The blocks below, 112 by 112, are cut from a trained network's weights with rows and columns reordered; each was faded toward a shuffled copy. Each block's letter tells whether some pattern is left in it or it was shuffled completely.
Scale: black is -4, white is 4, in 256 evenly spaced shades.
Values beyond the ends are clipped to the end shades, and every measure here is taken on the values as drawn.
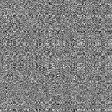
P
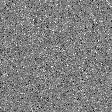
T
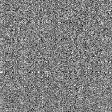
P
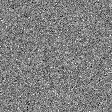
T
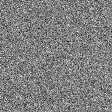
T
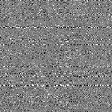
P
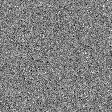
T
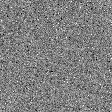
T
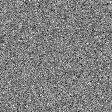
T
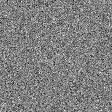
T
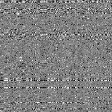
P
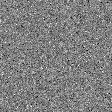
T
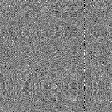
P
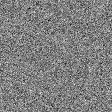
T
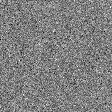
T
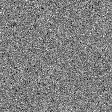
T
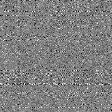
P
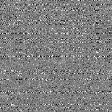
P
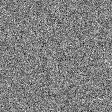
T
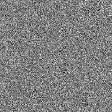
P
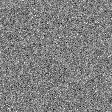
T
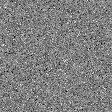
T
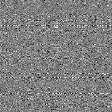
P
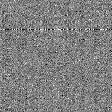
P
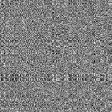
P
